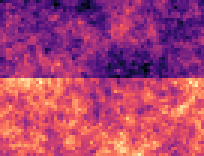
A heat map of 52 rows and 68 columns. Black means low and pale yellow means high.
The bottom part is higher, past a seam about 50% of the way down. The field is mottled with small blotches. Overall the values sit about 50% of the way up the scale.
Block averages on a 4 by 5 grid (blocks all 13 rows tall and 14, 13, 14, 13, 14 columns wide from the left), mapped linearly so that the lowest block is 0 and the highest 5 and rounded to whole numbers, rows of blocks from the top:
1 1 1 2 0
2 2 1 0 1
5 5 3 4 5
4 4 4 5 4
